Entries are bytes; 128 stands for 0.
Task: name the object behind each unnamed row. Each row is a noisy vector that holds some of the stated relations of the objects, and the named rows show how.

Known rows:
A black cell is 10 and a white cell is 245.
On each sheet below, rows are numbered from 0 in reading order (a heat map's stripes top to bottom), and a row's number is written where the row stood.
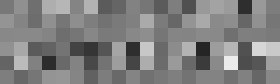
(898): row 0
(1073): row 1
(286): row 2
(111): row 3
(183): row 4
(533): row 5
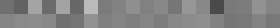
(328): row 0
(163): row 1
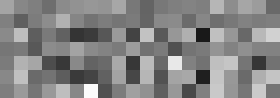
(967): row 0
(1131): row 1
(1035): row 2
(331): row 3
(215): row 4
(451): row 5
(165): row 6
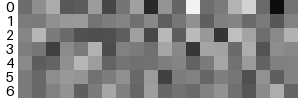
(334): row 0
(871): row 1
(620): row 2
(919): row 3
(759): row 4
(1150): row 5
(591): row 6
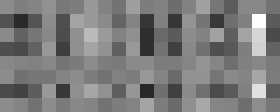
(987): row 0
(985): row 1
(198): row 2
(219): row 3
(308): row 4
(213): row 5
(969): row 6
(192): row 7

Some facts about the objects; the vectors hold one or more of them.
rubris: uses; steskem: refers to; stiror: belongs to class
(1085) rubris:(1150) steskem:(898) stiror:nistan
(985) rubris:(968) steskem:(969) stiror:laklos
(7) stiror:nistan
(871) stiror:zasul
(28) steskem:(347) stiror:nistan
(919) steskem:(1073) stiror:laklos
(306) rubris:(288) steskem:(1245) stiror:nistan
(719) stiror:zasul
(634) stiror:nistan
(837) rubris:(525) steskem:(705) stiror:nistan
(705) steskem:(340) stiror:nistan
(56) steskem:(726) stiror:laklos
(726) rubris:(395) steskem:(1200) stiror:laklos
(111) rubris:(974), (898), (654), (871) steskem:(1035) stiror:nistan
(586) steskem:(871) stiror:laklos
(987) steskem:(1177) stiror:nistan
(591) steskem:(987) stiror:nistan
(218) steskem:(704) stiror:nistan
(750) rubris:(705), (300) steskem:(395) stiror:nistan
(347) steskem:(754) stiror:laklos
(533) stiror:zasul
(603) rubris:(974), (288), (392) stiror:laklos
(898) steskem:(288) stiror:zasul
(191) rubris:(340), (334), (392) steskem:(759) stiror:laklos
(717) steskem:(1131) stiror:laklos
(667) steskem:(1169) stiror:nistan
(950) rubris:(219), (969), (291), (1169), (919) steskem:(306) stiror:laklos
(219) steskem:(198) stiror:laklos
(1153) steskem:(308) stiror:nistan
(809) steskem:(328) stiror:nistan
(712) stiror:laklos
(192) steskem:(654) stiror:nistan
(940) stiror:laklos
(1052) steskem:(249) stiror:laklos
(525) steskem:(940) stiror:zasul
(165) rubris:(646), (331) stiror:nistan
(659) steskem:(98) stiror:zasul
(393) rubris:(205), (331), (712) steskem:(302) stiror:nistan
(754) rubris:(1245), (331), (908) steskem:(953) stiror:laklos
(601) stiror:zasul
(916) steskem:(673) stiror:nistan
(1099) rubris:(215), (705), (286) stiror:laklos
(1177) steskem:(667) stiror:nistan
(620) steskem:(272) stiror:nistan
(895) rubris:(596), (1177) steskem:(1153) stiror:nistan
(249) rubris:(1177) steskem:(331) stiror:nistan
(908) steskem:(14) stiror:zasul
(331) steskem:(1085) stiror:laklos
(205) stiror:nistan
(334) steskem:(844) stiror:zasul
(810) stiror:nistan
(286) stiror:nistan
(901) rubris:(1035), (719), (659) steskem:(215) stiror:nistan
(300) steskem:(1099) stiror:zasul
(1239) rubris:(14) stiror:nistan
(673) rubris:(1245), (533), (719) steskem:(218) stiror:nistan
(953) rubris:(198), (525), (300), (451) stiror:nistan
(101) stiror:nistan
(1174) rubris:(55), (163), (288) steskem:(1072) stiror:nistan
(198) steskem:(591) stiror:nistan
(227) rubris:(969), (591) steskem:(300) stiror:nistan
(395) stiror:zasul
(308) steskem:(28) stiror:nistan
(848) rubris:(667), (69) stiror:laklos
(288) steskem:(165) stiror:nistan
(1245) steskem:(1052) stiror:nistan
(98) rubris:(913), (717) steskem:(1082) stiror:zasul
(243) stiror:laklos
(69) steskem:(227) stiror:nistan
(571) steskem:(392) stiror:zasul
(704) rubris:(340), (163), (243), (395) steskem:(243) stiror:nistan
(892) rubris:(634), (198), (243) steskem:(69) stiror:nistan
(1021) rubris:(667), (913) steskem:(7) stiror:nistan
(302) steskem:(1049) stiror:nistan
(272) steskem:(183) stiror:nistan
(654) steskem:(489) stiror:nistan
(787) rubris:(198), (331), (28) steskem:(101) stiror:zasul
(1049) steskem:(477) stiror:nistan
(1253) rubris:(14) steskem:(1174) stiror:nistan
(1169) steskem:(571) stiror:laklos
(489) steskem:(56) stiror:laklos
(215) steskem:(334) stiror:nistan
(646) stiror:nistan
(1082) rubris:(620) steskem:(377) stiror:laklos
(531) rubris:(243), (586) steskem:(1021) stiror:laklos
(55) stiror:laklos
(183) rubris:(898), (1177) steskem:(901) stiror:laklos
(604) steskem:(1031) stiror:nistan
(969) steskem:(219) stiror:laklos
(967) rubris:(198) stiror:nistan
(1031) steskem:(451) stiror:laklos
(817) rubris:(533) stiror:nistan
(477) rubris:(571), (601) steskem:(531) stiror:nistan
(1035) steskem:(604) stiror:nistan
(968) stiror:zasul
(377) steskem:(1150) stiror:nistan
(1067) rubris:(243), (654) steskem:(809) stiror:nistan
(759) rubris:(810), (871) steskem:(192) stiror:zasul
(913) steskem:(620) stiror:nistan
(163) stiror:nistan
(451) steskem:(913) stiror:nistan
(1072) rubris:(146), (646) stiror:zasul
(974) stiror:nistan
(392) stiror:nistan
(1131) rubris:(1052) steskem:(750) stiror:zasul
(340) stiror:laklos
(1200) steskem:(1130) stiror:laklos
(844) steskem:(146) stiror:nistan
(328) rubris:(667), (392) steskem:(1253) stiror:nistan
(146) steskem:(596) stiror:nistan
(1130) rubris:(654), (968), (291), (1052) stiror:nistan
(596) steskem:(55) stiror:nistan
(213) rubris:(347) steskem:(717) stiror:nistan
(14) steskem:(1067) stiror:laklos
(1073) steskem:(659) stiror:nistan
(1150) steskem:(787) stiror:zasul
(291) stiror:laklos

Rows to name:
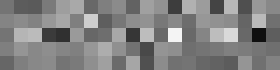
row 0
(191)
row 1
(1085)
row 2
(596)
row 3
(243)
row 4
(1200)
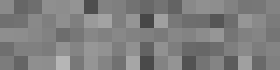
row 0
(525)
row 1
(726)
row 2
(634)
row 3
(1099)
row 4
(1072)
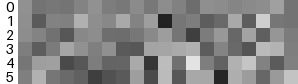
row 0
(837)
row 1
(787)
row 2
(895)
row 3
(1253)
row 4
(901)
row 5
(913)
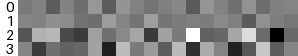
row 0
(586)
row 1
(377)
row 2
(55)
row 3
(950)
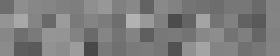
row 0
(340)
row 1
(1177)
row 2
(300)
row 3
(908)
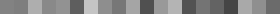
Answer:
(1130)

